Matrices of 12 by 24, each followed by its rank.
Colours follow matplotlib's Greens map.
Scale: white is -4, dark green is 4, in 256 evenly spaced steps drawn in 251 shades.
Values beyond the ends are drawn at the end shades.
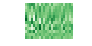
two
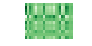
one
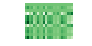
one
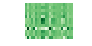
two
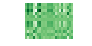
two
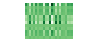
one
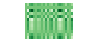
one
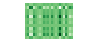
one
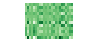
two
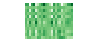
two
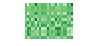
two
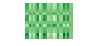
one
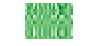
two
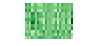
two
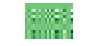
one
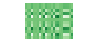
one
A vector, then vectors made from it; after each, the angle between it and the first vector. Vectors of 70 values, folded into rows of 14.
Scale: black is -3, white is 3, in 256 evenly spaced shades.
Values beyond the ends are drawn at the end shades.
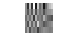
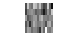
orthogonal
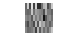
partly opposed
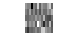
partly aligned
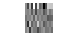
nearly parallel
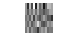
nearly parallel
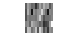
orthogonal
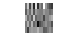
nearly opposite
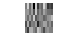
nearly opposite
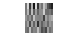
nearly opposite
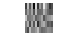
nearly opposite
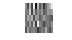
nearly parallel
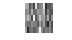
partly opposed
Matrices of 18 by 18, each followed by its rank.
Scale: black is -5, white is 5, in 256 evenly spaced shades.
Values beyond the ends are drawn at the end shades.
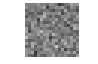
full rank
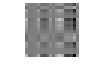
one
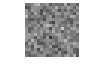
full rank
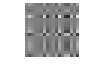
one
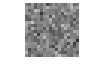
full rank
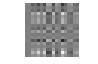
one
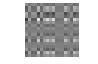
one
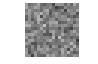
full rank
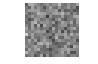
full rank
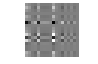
one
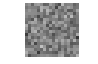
full rank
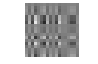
one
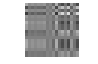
one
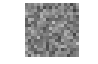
full rank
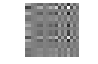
one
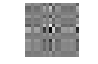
one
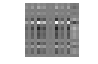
one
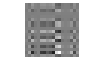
one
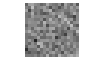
full rank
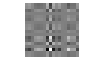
one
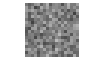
full rank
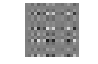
one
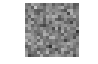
full rank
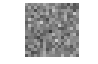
full rank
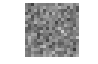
full rank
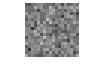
full rank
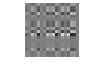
one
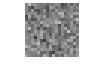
full rank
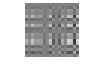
one
